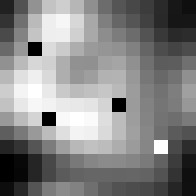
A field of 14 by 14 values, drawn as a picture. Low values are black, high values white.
Grain: blotchy. Stripes: none. Lone odd cells: 4, 1 higher and 3 lower than their neighbours.
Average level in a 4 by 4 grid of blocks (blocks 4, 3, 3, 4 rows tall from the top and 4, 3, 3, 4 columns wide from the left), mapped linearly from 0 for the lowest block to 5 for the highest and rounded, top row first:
2 4 2 0
4 3 3 2
3 5 3 2
0 2 2 1
